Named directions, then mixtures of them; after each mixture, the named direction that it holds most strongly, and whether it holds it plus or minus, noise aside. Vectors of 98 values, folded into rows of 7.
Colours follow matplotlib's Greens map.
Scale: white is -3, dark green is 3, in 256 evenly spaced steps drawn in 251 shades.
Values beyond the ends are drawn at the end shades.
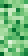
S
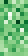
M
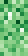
M, plus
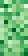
S, plus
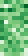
S, minus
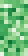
S, minus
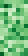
S, plus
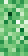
M, minus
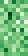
M, minus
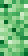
S, plus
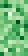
S, plus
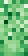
M, minus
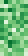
S, minus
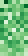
M, plus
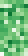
S, minus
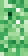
M, minus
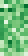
S, minus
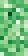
S, minus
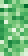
S, minus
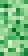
S, plus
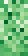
M, minus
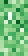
M, plus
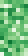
S, minus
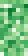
S, minus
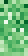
M, plus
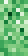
M, minus
